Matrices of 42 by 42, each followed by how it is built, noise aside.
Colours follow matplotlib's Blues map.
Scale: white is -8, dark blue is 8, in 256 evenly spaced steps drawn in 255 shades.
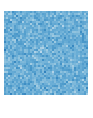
noise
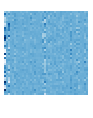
uneven columns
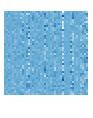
uneven columns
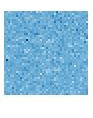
noise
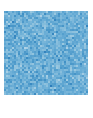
noise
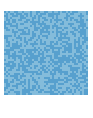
noise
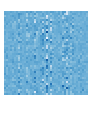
uneven columns
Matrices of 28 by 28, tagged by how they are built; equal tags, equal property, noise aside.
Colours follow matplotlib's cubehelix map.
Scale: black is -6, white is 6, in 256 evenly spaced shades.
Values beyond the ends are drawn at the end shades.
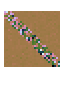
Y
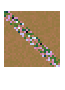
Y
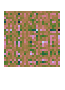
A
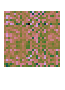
A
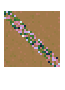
Y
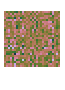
A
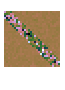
Y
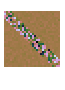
Y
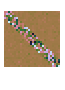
Y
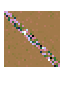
Y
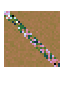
Y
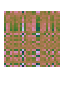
A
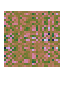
A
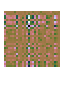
A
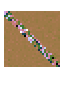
Y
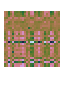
A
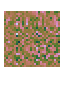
A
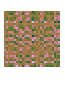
A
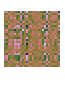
A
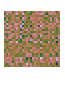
A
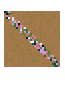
Y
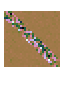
Y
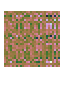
A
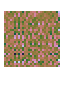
A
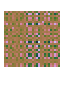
A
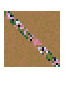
Y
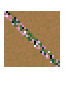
Y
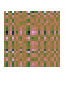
A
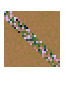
Y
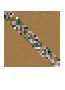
Y
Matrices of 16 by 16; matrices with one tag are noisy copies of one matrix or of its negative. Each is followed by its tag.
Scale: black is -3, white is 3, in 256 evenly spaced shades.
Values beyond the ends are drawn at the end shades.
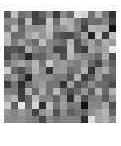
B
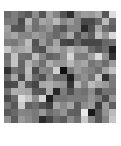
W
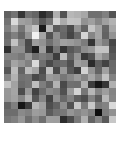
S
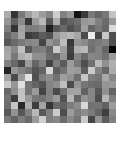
B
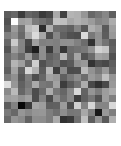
S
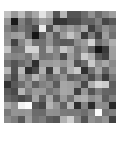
S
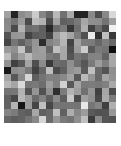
B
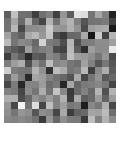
B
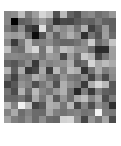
S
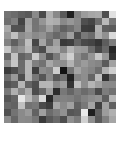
W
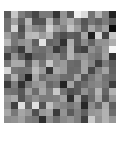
B
